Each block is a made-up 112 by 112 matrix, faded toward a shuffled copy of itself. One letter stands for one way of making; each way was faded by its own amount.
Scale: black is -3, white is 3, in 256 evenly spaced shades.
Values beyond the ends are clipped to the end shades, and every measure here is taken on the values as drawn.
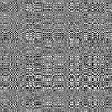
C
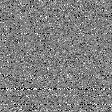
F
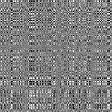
C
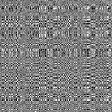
C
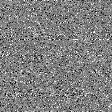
F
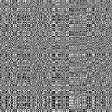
C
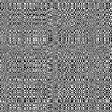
C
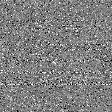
F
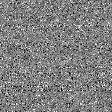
F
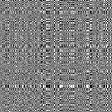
C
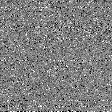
F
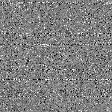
F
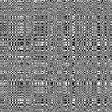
C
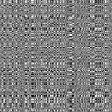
C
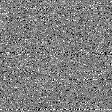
F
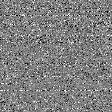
F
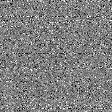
F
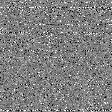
F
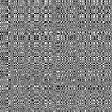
C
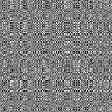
C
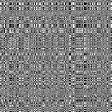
C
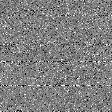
F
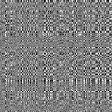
C
